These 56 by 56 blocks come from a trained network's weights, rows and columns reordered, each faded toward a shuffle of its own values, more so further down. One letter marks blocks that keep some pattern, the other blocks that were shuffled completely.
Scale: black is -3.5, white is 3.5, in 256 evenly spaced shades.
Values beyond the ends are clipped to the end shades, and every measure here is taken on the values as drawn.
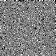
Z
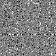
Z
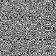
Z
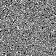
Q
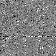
Z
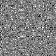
Z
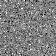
Q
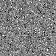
Q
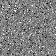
Q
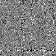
Z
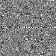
Z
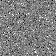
Q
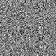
Z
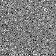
Z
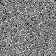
Q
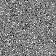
Q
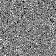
Q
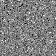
Q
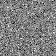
Q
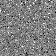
Q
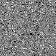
Z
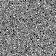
Q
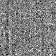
Z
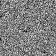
Q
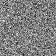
Q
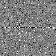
Z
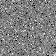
Q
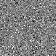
Z
